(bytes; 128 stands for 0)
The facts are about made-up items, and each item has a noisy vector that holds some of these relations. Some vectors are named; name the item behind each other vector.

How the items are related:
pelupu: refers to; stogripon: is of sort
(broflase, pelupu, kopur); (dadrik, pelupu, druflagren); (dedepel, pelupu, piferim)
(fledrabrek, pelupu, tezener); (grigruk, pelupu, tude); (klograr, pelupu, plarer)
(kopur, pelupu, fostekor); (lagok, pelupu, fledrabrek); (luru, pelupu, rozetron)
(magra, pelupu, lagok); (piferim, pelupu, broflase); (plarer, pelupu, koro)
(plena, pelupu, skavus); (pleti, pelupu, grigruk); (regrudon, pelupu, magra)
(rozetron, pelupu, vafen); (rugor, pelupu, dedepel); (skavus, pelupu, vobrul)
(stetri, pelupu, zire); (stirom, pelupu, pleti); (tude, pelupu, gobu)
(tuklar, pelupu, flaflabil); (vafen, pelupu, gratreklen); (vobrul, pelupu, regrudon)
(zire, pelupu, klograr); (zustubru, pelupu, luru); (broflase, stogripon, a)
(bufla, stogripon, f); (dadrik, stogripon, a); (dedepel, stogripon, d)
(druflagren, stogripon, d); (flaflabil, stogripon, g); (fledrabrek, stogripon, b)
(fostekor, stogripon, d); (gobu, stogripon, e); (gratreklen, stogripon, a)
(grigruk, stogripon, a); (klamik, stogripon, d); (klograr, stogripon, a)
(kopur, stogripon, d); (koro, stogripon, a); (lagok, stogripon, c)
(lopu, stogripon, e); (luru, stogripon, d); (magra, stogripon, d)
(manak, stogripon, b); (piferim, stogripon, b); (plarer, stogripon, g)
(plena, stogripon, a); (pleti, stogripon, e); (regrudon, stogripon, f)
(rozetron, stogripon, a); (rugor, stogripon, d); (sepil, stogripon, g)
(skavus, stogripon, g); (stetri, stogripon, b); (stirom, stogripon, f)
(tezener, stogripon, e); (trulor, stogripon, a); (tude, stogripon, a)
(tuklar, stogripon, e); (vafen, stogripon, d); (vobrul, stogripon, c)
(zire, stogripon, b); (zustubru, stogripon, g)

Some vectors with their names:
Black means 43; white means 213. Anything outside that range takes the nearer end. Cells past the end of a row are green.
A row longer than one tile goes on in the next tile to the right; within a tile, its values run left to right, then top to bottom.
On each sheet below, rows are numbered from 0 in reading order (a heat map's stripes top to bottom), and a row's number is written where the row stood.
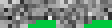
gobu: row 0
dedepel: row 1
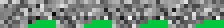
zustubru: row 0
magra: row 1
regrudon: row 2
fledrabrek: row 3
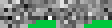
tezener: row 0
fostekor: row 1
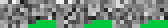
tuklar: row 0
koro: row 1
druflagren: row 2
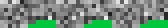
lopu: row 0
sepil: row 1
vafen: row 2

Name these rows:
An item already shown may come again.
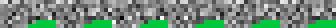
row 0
flaflabil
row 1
dadrik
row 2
lagok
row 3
bufla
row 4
zire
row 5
rozetron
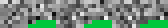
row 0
plarer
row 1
skavus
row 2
stirom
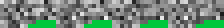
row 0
plena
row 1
skavus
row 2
pleti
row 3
bufla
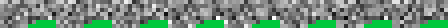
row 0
sepil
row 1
zire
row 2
stetri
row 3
vobrul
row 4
vobrul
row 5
rugor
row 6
gobu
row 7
gratreklen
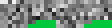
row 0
klograr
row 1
magra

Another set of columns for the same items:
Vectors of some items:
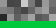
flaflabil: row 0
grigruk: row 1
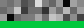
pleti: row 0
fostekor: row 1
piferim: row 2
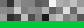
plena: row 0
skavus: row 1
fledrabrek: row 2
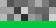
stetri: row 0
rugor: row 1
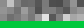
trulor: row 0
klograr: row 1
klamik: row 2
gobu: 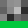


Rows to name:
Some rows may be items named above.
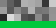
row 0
plarer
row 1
zustubru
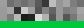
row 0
zire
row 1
plarer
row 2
dadrik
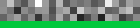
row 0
koro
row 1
tezener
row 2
stetri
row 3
skavus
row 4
lagok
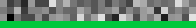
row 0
tuklar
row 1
sepil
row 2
rugor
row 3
klograr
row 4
plarer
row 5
zire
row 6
magra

